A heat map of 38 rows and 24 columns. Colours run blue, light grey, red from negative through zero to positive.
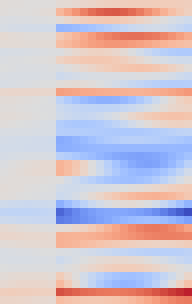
The left part is calmer, up to a seam about 30% of the way across. The middle left is the calmest part. No overall slope runs across the table. Streaks run across, left to right.
